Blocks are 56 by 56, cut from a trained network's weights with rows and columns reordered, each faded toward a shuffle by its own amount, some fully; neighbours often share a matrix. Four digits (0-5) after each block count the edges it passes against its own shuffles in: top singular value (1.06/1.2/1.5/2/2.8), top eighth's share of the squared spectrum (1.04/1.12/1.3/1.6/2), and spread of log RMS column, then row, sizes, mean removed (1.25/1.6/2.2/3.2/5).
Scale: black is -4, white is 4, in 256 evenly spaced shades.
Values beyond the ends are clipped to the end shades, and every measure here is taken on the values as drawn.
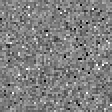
1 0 0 0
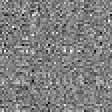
3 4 1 2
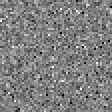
2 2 0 0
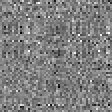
4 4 2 2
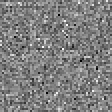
1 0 0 0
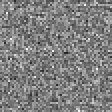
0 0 0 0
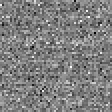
1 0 0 0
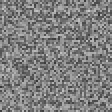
1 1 0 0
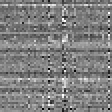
4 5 3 2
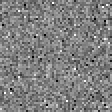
0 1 0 0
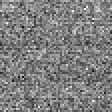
2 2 0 0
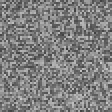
0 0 0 0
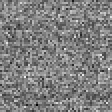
2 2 0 0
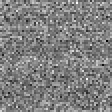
2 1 0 0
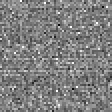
2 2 0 0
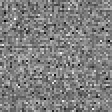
2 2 0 0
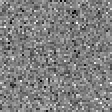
1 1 0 0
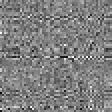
4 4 1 3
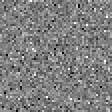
1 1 0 0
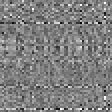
4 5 1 3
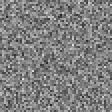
0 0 0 0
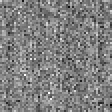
2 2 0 0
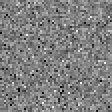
0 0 0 0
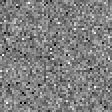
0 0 0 0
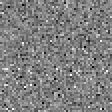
0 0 0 0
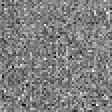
1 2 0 1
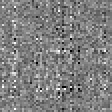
3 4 3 2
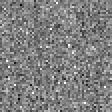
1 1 0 0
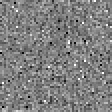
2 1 0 0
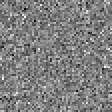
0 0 1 0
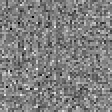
2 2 0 1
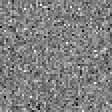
0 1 0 0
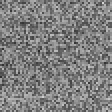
1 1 0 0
